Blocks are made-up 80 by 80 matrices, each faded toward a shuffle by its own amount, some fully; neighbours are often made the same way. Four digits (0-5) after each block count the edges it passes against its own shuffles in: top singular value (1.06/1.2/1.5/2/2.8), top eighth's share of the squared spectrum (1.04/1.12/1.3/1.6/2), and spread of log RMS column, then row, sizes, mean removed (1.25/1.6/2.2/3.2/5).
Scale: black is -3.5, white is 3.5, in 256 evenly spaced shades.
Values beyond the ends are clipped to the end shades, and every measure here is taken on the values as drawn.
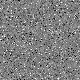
1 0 0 0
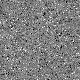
1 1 0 0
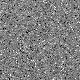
1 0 0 0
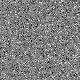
2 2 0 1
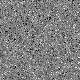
2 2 0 0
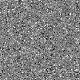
3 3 1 1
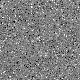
1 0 0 0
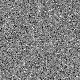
0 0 0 0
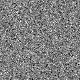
0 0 0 0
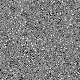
0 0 0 0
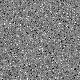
0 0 0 0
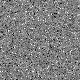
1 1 0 0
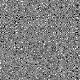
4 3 1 2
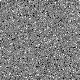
1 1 0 0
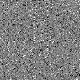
3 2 1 1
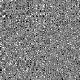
4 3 2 2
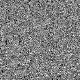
0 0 2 0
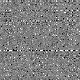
4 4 1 2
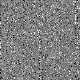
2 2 2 0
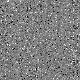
1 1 1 0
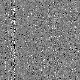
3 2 3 0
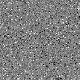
3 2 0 1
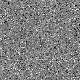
3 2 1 1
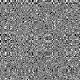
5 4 3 2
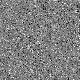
2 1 0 0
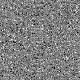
3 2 1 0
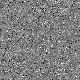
2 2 0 0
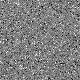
1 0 0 0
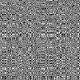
5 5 3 3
